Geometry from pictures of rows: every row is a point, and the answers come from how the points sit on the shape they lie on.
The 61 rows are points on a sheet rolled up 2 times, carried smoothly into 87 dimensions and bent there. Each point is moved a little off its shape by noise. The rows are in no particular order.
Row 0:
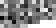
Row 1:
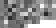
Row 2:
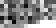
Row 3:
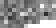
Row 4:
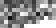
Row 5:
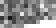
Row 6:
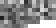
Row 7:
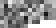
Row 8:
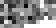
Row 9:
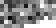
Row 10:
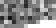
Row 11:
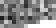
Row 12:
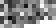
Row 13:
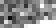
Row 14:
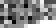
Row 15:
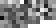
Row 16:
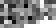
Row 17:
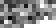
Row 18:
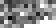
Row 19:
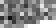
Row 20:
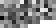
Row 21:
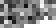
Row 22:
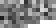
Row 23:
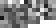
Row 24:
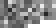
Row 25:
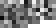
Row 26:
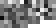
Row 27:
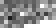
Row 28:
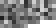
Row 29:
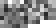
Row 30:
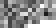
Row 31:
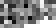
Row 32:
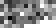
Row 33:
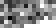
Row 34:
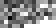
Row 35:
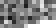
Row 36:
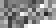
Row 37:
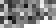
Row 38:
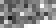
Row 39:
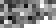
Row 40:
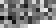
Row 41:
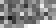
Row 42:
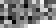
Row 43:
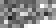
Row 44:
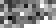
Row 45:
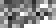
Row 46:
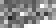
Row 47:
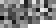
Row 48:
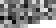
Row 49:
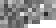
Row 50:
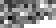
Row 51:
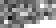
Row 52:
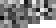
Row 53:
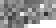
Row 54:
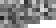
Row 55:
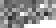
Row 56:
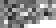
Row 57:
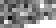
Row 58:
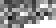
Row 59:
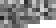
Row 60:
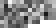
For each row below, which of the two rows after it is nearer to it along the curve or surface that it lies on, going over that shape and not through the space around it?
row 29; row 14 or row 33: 14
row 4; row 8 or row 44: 44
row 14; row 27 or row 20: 20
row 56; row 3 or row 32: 3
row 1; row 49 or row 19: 49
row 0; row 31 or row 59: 31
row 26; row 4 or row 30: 30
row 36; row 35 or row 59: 35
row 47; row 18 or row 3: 18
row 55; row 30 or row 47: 30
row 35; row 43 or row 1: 43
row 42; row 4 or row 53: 4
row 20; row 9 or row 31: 31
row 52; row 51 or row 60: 60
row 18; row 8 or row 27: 8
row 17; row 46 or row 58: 58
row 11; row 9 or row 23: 23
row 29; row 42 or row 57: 42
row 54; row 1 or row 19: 19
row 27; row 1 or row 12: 1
